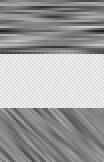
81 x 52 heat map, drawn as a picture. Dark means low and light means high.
It is made of 3 by 1 panels. Panel 1,1: middling, streaked across, strong in contrast. Panel 2,1: very high, checkered, faint in contrast. Panel 3,1: middling, slanting down to the right.
